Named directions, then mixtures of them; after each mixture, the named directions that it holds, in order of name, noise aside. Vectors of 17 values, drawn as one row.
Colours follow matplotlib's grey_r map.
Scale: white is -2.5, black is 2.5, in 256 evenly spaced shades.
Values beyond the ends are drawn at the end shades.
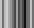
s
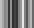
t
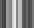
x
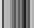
s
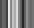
t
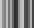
s, t, x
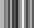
t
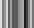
s, t, x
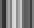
x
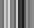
s, t, x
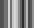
t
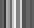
x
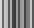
s, t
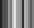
s, t, x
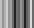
s, t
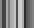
t, x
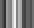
x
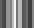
x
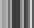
s, t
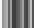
s, t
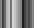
s, t, x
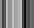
s, x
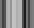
s, x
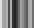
s, t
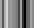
s, x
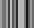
t, x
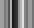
t
